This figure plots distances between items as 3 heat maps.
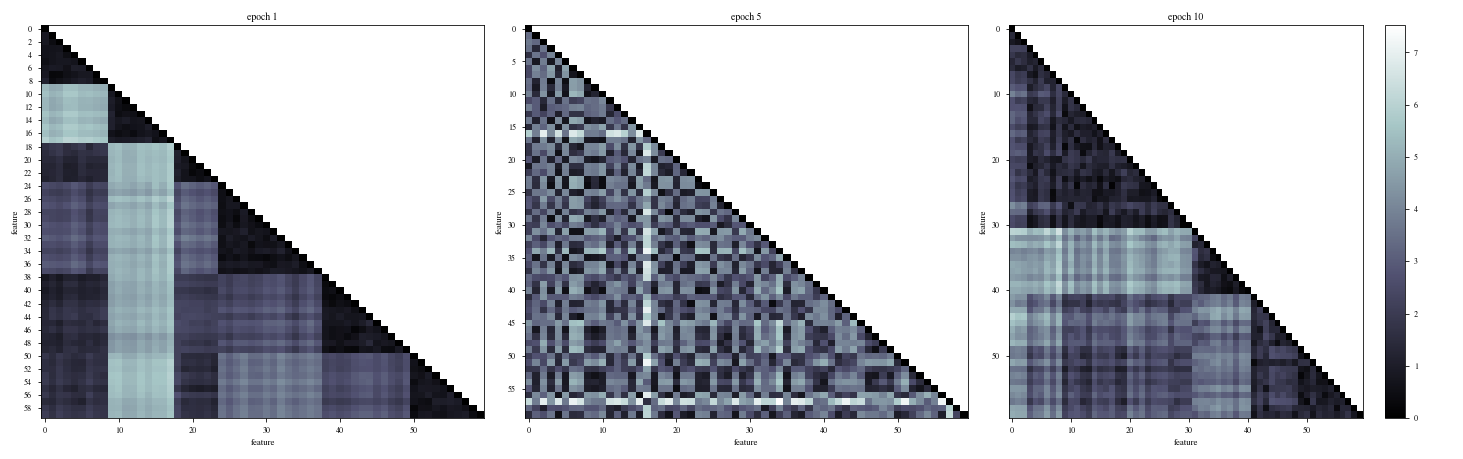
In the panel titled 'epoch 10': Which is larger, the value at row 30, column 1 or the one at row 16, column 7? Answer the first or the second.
the first
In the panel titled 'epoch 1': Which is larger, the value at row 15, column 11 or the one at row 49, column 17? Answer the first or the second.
the second
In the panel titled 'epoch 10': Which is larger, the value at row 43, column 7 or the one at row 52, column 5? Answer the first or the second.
the first
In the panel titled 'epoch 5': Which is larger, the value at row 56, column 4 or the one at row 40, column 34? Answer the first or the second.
the second
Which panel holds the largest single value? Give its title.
epoch 5
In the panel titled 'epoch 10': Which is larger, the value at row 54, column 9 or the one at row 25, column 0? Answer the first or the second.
the second
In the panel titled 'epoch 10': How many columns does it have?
60
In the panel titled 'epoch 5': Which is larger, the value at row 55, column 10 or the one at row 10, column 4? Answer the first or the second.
the second
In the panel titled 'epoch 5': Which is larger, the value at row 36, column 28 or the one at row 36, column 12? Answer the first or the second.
the second
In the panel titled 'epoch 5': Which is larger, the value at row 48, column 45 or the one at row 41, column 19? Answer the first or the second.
the first
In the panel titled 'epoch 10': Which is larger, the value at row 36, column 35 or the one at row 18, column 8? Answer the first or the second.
the second
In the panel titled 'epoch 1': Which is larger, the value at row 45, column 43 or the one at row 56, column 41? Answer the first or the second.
the second
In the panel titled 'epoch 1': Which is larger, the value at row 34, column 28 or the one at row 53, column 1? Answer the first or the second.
the second
